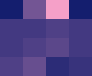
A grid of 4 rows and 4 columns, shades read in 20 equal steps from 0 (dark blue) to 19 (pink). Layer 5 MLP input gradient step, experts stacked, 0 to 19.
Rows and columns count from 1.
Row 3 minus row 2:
0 1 1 0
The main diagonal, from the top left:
0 4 6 3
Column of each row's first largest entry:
3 3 3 2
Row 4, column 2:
7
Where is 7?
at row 4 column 2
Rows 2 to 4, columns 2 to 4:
4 5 4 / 5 6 4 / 7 2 3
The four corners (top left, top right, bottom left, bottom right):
0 0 5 3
